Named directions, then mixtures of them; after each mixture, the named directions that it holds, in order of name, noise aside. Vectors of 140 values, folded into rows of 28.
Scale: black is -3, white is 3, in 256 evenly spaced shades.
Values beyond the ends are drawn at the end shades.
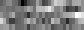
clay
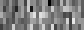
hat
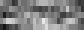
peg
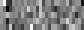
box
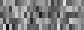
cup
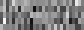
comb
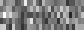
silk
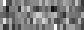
box, comb, peg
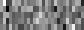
box, comb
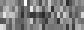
hat, silk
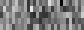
hat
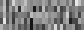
comb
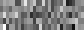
cup, silk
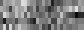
clay, cup, peg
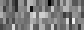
hat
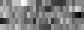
clay, peg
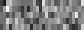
box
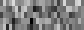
comb, cup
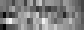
peg, silk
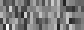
cup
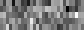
clay, comb, cup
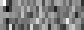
box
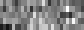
hat, peg, silk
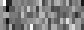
box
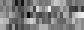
clay, peg, silk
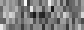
hat, silk
